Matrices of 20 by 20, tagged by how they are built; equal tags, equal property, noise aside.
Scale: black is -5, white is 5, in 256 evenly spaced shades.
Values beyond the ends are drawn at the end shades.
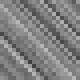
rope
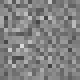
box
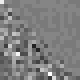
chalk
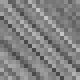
rope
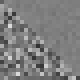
chalk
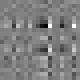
box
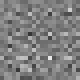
box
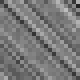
rope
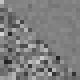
chalk
